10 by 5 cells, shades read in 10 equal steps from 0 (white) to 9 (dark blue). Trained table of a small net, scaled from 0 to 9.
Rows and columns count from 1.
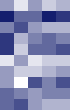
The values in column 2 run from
0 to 7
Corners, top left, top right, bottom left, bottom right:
4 3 6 3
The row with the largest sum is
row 2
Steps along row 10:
up down down same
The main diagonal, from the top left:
4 6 4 6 7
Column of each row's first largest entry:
1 1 2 1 1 2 1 3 1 2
